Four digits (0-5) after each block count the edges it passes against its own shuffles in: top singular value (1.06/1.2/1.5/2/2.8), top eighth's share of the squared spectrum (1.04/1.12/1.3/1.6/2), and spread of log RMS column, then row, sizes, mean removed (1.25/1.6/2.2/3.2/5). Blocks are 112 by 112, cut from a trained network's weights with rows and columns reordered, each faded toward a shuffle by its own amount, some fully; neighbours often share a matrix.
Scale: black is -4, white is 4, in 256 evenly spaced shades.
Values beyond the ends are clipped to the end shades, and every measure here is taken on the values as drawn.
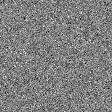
0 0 0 0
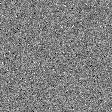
0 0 0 0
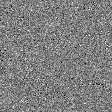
2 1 0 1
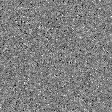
0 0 0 0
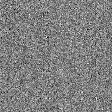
3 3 0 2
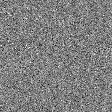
1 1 0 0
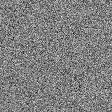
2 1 0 0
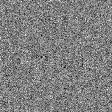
2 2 0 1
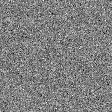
0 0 0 0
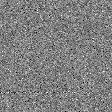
2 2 0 1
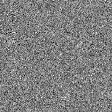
2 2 1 2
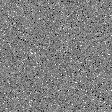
0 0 0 0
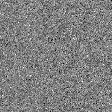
3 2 1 1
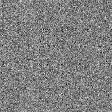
3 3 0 1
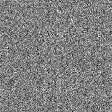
3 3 0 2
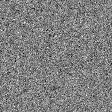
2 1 0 0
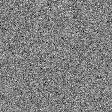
1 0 0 0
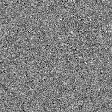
2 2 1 1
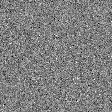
1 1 0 1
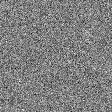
1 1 0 0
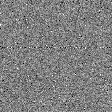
3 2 0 1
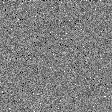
2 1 0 0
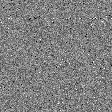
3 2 0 1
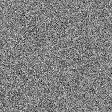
1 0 0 0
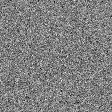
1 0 0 0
